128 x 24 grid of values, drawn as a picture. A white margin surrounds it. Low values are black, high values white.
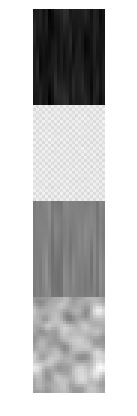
The table splits into 4 rows of 1 panel. Panel 1,1: very low, streaked downward, faint in contrast. Panel 2,1: very high, checkered, faint in contrast. Panel 3,1: middling, streaked downward, faint in contrast. Panel 4,1: high, blotchy.
